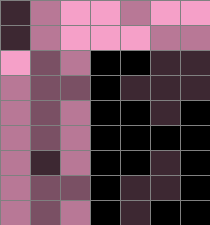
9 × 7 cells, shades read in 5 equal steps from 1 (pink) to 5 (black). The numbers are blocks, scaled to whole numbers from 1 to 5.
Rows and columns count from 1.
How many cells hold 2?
16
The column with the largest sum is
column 4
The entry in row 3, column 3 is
2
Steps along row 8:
up same up down same up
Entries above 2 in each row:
1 1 5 6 5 5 5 6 5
